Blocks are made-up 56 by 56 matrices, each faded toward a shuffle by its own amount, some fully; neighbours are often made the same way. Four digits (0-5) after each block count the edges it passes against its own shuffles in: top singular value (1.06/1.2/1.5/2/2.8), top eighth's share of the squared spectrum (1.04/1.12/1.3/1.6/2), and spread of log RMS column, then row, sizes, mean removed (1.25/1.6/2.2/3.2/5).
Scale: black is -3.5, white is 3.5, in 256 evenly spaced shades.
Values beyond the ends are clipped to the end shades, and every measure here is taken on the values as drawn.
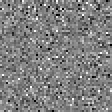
3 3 1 1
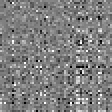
4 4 3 3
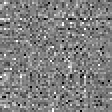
4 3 2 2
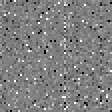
3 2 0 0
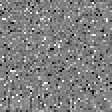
2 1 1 0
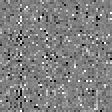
3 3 1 1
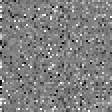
3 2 1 1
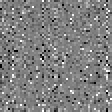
4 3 2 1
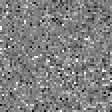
2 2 0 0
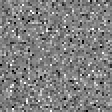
0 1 0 0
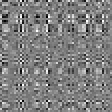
5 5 4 4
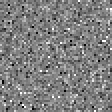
2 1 0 0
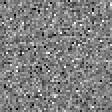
1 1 0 0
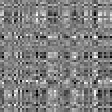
5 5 4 4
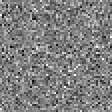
3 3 2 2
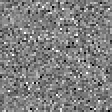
0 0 0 1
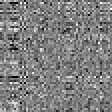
4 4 3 3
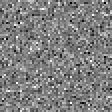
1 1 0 0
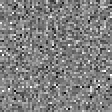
3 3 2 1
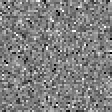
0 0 0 0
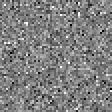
0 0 0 0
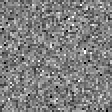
0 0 0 0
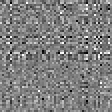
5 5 3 3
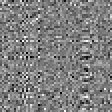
4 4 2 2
